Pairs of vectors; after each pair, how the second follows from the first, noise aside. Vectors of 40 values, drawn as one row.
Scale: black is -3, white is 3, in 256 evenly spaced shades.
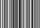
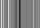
partly zeroed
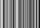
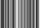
sign-scrambled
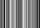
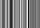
shuffled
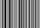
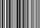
sign-scrambled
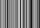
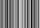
sign-scrambled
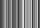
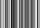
wrapped around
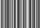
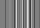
partly zeroed
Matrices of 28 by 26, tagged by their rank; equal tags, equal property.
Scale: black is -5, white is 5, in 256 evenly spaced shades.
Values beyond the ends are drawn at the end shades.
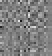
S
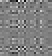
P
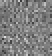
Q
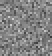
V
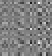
P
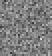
V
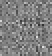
Q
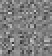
Q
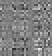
S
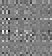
S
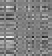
P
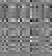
P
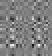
P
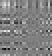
P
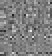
Q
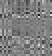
S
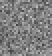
V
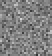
V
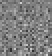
Q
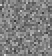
V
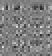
S
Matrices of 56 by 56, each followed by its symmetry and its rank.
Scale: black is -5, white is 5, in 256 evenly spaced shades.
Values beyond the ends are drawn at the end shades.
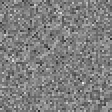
symmetric, full rank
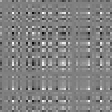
symmetric, rank two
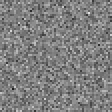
antisymmetric, full rank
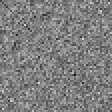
symmetric, full rank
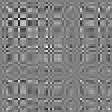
symmetric, rank two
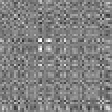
symmetric, rank three
